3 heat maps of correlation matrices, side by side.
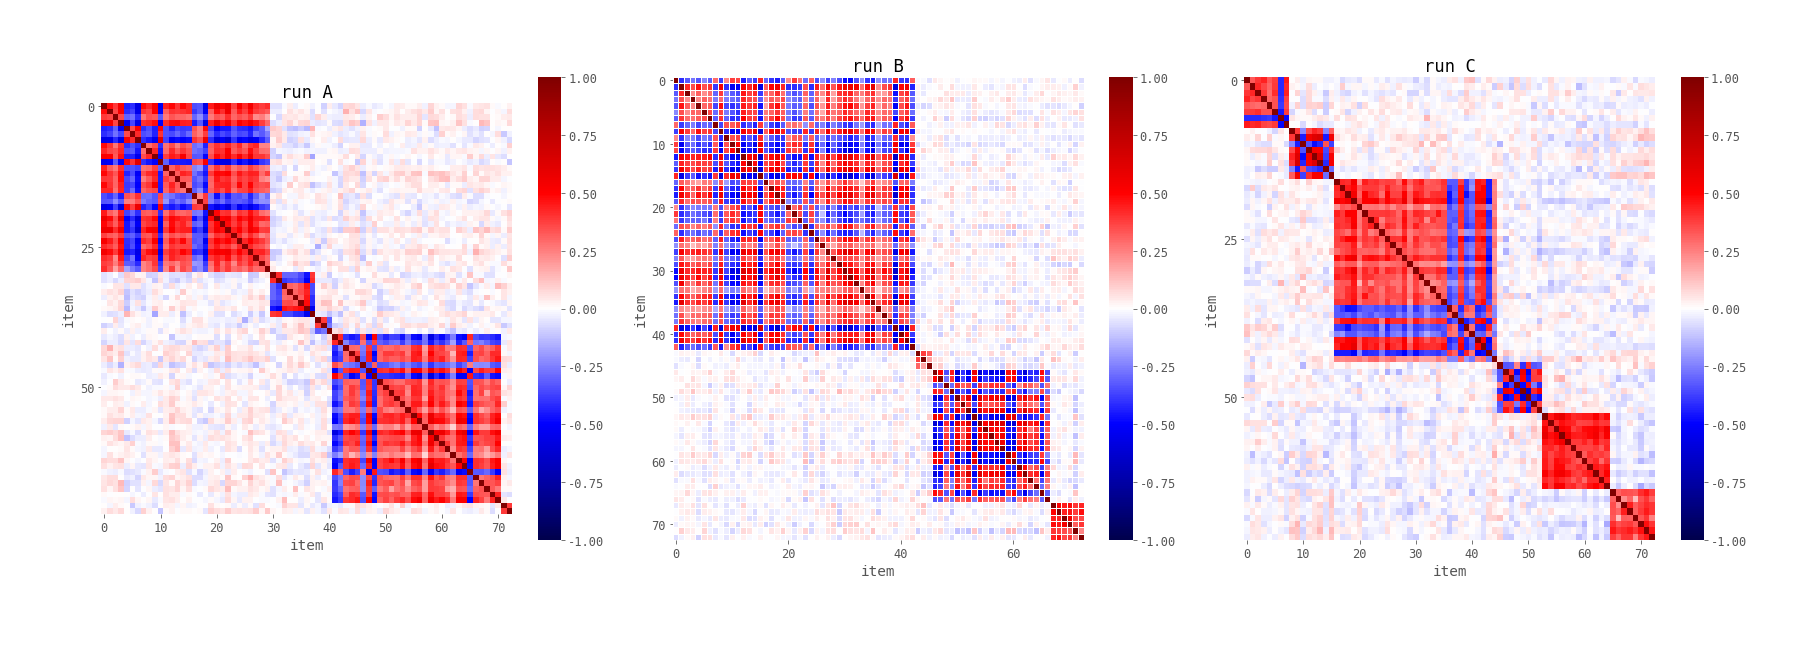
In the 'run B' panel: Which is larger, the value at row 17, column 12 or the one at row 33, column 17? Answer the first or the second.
the first
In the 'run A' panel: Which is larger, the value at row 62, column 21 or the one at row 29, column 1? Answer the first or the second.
the second
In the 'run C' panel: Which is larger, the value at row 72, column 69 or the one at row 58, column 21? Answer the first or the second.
the first
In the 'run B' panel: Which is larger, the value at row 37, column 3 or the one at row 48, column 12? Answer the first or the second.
the first
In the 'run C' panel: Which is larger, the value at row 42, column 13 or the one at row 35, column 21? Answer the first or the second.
the second
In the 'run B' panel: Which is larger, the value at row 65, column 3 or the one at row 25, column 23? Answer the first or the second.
the second
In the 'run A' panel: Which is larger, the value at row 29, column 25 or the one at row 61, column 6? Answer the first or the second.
the first
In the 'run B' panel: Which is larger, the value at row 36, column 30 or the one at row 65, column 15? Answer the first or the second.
the first
